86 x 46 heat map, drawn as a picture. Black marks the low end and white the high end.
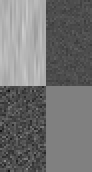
It is made of 2 by 2 panels. Panel 1,1: high, streaked downward, faint in contrast. Panel 1,2: low, fine-grained, faint in contrast. Panel 2,1: low, fine-grained. Panel 2,2: middling, flat.
